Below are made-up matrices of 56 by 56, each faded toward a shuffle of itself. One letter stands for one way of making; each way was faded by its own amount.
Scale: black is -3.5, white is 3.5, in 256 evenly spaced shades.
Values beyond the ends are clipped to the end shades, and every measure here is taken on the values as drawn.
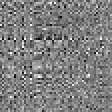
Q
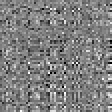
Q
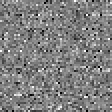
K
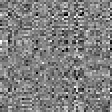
Q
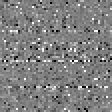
K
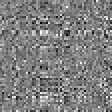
Q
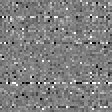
K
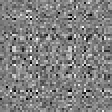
Q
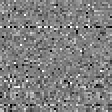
K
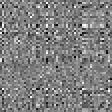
Q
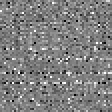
K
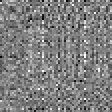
Q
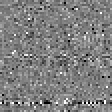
K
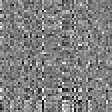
Q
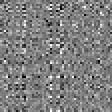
Q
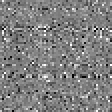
K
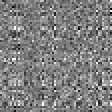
Q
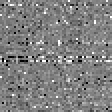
K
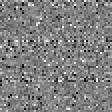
K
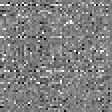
K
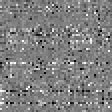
K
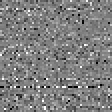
K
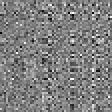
Q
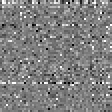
K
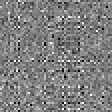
Q
